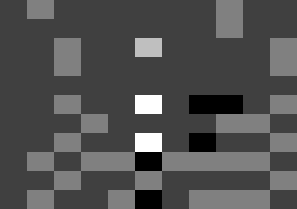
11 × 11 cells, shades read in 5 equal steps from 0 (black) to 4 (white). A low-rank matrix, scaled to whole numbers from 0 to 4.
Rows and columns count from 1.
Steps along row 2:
same same same same same same same up down same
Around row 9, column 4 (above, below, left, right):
1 1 1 2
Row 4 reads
1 1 2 1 1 1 1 1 1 1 2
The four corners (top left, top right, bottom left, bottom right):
1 1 1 1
